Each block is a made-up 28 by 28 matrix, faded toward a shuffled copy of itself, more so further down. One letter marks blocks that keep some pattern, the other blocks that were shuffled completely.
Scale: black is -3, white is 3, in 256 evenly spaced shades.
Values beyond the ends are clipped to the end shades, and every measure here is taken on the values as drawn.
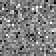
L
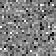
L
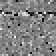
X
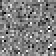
L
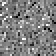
L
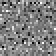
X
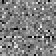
X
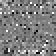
X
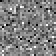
L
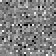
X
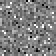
L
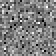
L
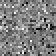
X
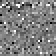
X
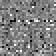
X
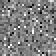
L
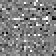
X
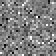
L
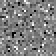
L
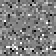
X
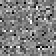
X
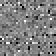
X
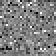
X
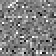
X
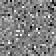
L
